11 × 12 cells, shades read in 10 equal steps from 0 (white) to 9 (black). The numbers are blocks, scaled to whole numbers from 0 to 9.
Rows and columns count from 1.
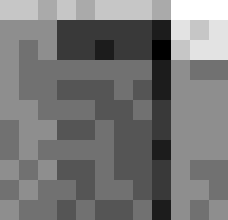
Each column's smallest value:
2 2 3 2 3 2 2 2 3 0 0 0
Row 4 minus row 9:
0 0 1 -1 -1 0 -1 -1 1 0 0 0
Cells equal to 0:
3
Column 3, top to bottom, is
3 4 4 5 5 5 4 5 4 5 5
